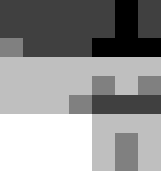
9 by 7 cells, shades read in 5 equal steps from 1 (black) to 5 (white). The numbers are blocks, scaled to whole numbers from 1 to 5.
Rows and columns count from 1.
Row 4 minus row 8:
-1 -1 -1 -1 0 1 0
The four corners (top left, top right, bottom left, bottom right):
2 2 5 4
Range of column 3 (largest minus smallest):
3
